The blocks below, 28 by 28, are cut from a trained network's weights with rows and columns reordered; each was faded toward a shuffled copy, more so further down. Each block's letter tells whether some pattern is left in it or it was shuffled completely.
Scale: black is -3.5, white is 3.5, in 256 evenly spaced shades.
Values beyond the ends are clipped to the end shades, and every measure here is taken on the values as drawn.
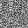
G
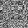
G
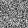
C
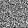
C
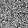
C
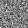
C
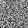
G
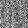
G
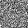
C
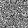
C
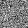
C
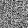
G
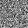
C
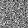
C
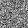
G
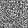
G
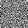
G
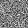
C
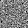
C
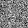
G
